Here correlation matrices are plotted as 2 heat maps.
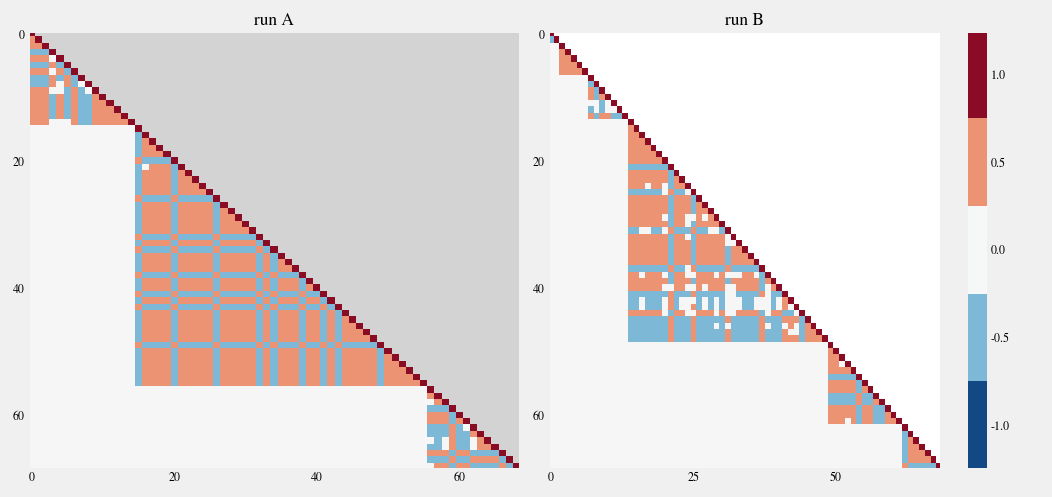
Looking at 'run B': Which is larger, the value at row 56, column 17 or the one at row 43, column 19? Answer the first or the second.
the first
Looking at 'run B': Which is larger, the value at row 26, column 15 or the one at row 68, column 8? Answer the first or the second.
the first
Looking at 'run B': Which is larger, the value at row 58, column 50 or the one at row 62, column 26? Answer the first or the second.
the second
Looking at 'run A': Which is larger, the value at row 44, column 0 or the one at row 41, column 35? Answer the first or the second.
the first
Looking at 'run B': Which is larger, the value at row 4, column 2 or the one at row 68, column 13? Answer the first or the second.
the first
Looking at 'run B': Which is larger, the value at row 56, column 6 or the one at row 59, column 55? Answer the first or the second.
the second
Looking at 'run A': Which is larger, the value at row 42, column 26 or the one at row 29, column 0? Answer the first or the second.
the second
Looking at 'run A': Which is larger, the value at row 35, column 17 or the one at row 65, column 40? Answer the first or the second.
the first
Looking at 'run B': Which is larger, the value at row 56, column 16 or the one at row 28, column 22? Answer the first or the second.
the second
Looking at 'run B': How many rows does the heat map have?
69
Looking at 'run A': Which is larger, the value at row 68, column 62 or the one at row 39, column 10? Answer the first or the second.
the second
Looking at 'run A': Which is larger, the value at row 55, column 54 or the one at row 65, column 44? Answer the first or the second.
the first
